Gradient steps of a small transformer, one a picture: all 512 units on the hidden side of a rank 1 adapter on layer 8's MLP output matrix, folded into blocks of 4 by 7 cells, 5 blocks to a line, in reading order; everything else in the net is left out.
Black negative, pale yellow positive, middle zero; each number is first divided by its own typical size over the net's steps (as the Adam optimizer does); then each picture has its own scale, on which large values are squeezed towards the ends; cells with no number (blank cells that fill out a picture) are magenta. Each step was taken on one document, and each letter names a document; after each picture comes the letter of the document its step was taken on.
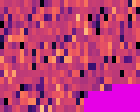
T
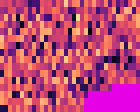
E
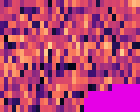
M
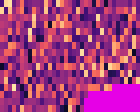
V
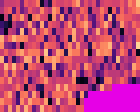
M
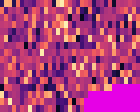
V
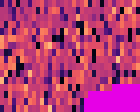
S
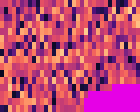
E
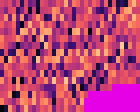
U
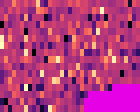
T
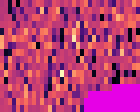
S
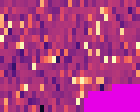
T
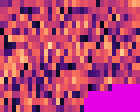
M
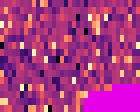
T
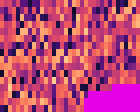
E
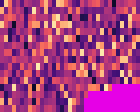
V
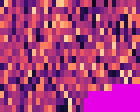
V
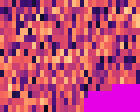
E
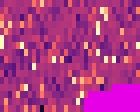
T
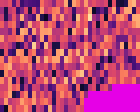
E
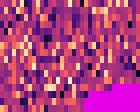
E
